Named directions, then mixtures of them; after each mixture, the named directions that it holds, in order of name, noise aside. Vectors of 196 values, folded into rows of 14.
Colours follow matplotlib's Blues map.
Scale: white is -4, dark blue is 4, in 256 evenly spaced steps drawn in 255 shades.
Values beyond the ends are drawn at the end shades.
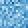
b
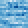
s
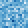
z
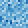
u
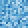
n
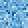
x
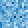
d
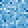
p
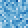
d, p, u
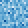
p, x, z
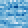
s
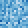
n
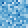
b, u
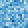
z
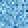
b, d, p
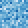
p, z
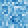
b, s, z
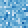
n, x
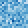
b, u, z
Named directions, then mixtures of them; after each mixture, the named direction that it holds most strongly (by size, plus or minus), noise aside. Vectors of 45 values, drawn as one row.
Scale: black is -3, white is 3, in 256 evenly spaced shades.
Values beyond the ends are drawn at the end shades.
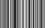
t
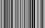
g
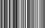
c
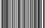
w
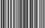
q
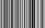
g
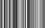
c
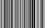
g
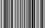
g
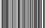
w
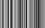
c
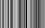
c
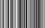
c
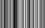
c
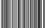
w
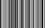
w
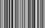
g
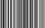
q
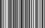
w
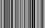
g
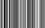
c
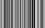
g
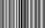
t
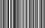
t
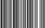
c
